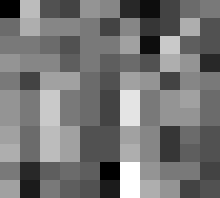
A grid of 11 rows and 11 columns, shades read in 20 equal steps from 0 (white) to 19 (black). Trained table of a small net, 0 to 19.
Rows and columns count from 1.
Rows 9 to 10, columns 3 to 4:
5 7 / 12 11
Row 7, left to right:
8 10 4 10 11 14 2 10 8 8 11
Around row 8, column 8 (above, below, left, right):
10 9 7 15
